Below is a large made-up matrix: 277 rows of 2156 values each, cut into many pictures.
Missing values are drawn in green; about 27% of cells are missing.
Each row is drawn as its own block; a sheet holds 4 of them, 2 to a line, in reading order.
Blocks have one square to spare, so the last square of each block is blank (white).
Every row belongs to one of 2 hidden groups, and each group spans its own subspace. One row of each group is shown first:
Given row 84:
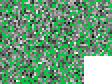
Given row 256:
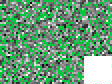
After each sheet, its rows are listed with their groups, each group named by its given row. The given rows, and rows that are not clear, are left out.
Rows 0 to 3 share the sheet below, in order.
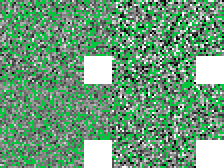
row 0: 84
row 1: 84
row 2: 84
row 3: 84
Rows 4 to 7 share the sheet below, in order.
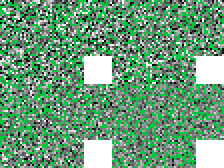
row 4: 256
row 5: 256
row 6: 256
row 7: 256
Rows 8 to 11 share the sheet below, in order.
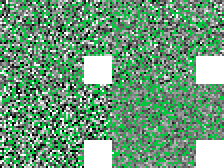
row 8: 256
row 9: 256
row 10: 84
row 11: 84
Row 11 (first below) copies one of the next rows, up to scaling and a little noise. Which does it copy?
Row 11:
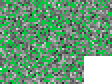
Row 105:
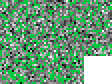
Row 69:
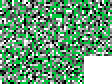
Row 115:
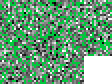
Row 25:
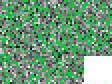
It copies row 25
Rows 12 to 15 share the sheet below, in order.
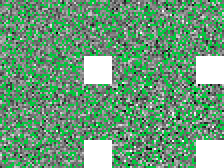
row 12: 84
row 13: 84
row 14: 256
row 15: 256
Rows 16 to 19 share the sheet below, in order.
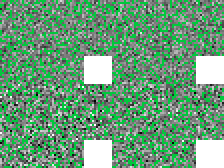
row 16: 84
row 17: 84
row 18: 84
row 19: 256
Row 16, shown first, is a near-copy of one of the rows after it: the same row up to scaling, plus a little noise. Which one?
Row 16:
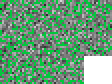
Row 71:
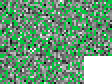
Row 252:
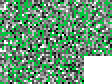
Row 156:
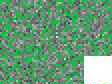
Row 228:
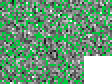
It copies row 71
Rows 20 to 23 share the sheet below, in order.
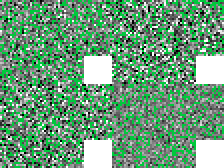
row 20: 256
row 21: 84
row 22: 256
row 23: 84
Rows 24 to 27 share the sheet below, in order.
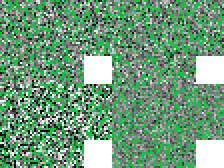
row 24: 256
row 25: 84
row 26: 84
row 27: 84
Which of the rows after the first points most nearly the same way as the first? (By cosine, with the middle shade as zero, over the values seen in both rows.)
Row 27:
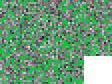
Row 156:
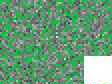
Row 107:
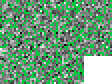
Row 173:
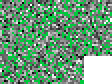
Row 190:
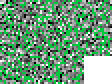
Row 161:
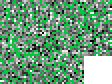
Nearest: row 107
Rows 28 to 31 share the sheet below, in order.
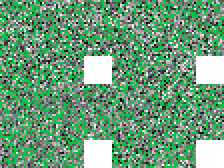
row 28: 256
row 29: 84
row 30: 84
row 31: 84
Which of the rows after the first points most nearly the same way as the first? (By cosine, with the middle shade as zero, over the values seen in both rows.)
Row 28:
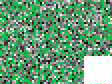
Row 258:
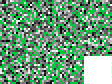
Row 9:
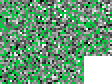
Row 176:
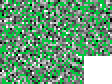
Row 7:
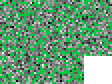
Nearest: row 9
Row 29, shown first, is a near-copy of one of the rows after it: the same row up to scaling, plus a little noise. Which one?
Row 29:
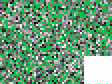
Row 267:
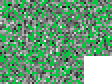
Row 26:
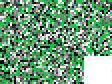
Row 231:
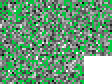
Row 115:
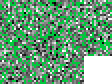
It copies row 231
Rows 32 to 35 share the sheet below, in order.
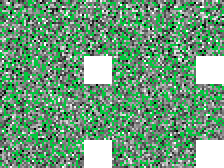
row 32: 84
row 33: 84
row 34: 84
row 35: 84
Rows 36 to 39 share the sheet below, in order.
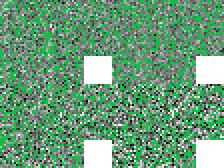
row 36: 84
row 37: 256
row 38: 256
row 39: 256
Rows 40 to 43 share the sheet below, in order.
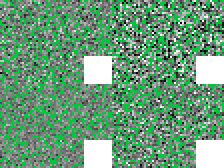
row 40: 256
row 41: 84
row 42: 256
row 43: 256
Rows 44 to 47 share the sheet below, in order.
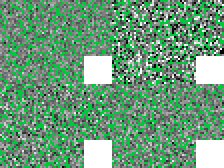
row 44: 84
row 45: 256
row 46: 84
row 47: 256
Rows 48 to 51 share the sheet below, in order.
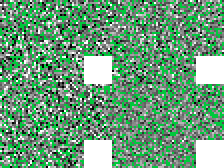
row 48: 256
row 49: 256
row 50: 84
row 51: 256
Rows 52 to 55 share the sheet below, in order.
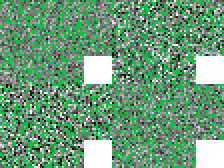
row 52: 84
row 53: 84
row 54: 256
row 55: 256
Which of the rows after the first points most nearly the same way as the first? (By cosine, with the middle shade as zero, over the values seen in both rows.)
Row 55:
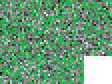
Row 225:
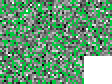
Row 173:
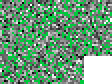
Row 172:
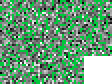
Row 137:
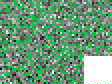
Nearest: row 172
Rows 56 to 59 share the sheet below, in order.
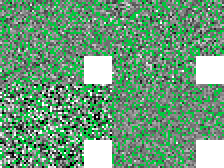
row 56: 256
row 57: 256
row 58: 84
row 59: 84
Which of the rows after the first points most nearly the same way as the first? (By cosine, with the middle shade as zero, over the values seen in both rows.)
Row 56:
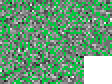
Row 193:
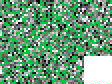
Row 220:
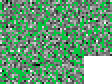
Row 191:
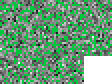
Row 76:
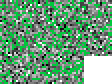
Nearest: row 220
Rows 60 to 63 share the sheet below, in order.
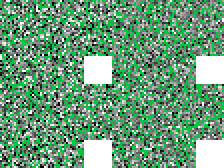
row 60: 84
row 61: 256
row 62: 256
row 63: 256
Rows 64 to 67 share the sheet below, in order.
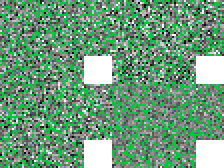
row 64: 256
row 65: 84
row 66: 256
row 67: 84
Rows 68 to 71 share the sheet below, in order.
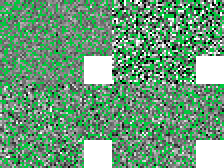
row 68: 84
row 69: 84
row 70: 84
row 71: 84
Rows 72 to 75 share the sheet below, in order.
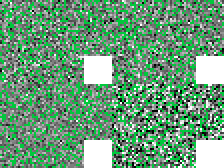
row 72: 256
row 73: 256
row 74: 256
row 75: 84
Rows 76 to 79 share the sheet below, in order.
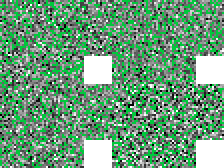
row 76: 256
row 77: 256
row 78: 84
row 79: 256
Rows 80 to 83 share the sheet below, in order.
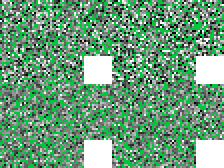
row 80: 256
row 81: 256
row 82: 256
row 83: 256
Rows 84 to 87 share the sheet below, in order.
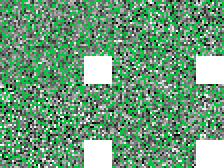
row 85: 256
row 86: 256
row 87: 84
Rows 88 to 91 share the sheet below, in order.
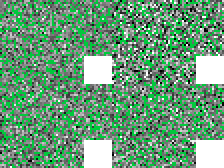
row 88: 84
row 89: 84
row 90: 84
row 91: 256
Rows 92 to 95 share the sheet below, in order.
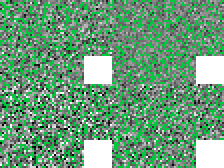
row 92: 256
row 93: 256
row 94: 84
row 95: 256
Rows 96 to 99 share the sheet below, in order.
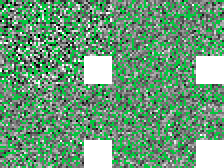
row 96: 256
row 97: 84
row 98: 256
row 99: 84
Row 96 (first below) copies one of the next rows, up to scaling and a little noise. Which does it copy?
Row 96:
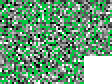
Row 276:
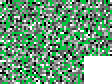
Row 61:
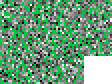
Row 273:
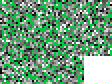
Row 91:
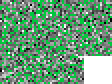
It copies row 61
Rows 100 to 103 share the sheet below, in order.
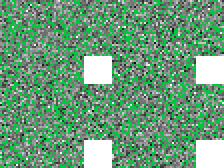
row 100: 256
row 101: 256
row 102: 256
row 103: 256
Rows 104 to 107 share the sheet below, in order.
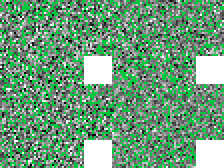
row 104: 84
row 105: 84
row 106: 84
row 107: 84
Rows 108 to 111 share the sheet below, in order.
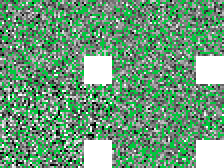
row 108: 84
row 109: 256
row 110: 84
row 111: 84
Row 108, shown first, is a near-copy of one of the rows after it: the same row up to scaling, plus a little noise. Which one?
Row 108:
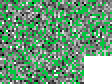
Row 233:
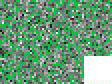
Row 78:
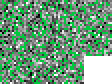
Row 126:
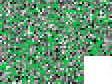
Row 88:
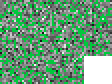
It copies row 78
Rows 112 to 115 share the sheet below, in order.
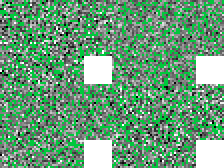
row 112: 256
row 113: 84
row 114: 256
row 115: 84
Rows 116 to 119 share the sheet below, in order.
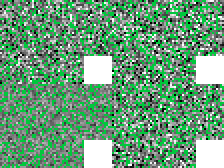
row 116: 84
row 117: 256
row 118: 84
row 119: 84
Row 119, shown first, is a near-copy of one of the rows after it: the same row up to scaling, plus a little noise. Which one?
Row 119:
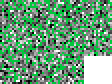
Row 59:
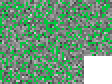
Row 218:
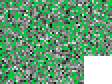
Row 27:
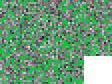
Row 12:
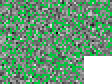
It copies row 59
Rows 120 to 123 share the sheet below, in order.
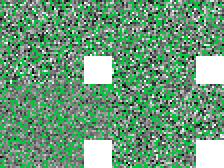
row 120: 256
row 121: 256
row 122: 256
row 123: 256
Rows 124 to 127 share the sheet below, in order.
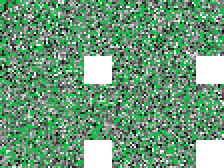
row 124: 84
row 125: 84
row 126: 84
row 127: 256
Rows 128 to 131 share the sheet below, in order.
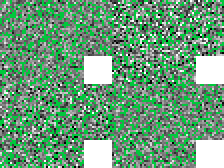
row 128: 84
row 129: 256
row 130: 84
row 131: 256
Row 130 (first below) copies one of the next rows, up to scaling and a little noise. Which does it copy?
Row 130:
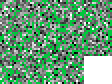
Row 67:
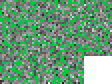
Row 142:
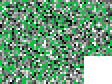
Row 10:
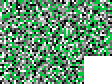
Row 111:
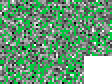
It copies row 67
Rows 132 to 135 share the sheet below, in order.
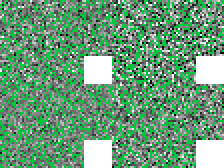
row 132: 256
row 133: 256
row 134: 84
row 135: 84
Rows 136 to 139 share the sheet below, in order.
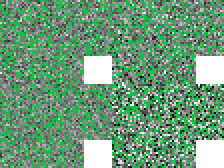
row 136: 256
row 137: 84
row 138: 256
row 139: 256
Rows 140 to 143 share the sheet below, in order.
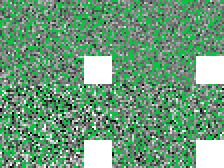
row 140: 256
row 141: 256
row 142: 84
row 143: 256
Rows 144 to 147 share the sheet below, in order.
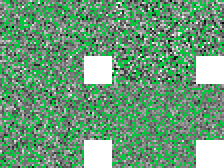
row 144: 256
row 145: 84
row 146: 84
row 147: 256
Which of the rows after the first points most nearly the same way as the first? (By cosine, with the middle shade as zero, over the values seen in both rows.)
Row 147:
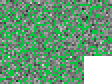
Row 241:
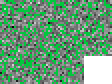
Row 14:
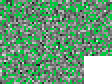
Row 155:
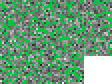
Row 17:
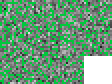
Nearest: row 241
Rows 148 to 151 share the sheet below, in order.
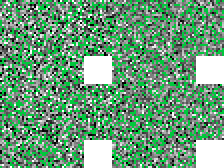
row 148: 84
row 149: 84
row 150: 84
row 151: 256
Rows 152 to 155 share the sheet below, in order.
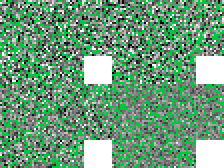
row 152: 256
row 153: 256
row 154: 256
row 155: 84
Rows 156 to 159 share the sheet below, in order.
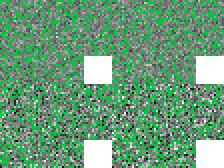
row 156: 84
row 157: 256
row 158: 84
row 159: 84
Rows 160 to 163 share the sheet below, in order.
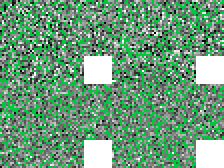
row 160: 84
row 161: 84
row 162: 84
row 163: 256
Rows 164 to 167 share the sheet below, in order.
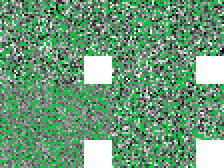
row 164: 84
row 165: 256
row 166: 256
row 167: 84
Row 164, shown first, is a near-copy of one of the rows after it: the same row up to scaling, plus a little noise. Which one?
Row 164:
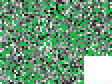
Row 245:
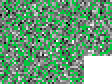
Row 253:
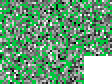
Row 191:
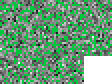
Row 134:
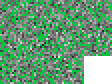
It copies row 253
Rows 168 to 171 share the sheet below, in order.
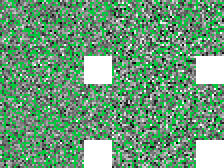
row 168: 84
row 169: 256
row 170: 256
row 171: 84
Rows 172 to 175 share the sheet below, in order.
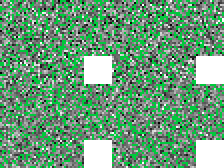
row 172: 256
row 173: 256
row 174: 256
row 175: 84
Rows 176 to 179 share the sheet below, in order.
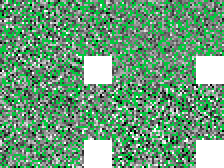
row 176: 256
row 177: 256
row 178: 84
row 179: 84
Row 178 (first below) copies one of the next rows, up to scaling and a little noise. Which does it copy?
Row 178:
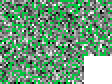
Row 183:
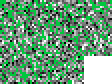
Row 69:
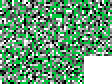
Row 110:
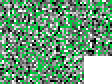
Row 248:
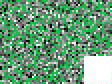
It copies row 183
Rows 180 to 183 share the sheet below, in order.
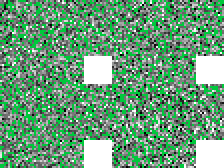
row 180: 84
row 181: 256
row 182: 256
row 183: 84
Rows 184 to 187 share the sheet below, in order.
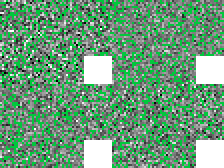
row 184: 84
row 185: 84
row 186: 256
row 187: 84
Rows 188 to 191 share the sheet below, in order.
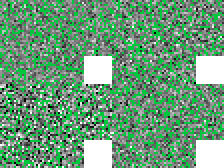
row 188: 84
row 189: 84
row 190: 256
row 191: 84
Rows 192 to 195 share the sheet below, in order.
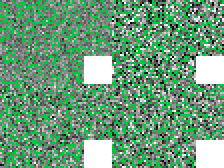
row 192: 84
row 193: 256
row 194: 84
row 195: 84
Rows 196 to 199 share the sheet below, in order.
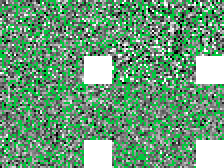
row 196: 256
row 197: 84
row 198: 84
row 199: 84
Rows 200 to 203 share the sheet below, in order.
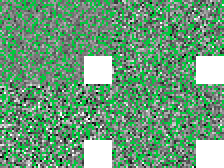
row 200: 84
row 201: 256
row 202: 256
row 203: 84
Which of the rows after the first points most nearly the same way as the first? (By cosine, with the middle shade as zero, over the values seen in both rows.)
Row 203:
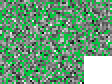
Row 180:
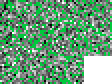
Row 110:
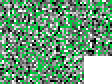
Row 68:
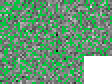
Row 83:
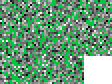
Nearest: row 110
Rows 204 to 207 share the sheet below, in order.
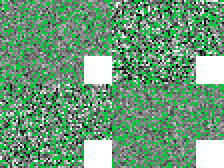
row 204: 256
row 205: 84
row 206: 256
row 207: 84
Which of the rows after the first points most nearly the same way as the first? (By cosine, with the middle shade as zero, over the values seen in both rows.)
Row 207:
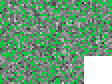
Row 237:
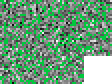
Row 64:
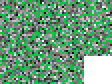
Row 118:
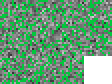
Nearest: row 118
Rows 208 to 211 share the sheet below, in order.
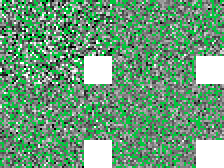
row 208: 256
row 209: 256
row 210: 84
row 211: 256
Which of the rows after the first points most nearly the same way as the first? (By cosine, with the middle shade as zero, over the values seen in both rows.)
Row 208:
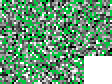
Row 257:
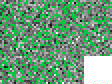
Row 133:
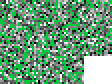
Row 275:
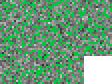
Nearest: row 275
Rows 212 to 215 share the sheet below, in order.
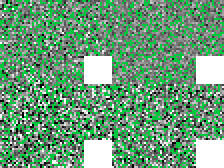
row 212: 256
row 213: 256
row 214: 256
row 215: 84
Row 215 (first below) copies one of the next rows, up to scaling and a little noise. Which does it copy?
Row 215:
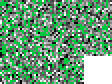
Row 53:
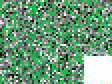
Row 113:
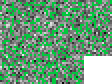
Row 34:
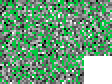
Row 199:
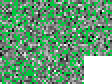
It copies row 53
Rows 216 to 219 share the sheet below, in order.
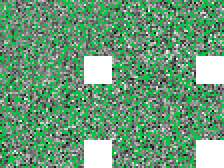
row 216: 84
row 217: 84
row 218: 84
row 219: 84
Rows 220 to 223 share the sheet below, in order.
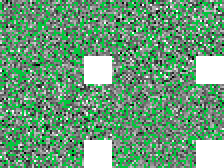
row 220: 256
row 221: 256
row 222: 256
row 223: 256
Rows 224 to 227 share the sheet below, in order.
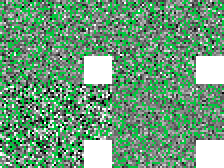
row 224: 256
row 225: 256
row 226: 84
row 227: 84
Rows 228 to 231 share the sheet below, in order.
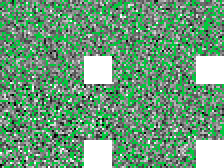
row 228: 84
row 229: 84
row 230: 84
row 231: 84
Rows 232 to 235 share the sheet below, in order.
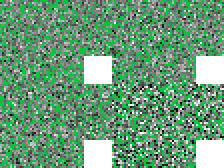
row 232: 256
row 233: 84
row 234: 84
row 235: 256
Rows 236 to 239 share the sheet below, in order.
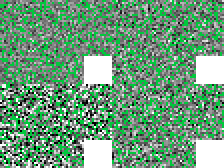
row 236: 84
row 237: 84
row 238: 256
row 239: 256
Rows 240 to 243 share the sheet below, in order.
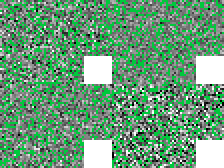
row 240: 84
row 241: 256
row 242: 256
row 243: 256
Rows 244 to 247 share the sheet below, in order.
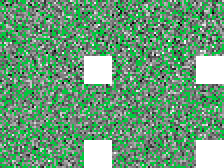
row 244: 84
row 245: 84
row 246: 256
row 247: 84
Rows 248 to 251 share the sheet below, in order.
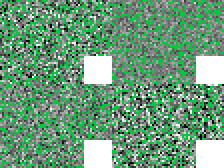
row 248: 84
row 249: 84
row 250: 84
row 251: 84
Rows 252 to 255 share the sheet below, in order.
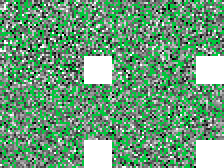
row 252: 84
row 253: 84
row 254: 84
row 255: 84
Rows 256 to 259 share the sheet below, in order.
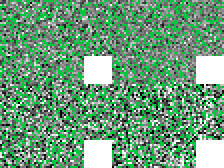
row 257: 84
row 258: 256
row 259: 84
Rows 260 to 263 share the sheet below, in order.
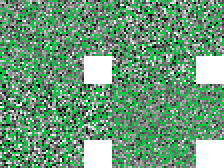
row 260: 256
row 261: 84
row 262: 256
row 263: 256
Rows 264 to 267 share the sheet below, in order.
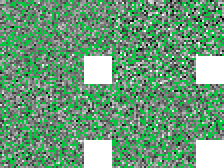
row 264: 256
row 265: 256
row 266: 256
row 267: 84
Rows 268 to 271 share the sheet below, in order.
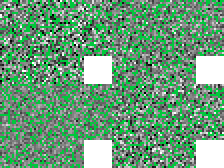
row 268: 84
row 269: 256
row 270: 256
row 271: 256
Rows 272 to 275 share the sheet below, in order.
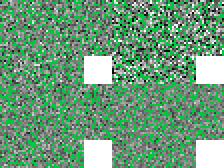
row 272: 256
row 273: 256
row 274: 256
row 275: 256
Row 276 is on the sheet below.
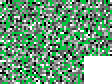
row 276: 256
